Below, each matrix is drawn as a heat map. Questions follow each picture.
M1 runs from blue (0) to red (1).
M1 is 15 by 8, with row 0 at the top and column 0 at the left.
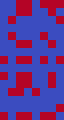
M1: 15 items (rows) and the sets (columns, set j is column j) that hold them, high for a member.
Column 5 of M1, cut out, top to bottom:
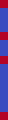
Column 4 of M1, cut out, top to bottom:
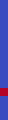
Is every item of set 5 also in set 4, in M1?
no
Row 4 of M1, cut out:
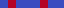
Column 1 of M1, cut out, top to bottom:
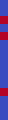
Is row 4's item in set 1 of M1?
yes
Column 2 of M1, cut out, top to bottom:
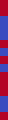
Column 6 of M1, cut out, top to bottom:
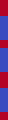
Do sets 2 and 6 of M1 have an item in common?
yes
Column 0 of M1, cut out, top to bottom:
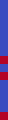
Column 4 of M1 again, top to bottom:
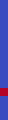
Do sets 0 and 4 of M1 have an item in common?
no
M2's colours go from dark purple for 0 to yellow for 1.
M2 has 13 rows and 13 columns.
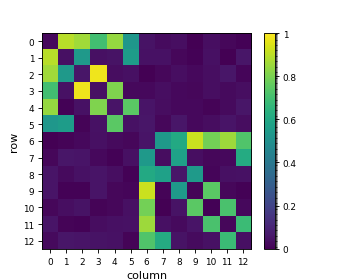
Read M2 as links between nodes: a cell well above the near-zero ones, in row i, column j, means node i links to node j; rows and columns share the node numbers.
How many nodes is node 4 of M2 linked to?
3
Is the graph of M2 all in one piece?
no
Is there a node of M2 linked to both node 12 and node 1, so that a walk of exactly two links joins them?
no
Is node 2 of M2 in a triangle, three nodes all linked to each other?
yes
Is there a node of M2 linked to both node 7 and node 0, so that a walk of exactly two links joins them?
no
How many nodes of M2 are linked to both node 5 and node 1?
1
